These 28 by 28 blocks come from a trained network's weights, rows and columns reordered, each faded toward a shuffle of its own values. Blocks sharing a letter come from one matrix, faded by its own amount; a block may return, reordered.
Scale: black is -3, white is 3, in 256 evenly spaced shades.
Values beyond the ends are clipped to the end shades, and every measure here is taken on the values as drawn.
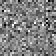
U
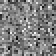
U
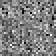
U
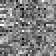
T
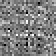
T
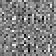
T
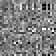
T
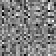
T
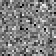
U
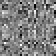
T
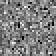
U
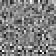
T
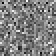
U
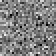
U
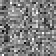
U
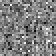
U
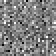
U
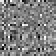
T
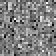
U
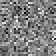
T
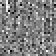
U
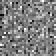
U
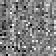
U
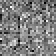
U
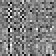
T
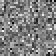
T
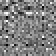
T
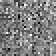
U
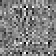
T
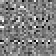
T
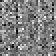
U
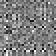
T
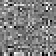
T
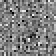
U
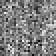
U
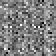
U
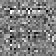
T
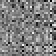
T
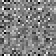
T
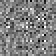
T
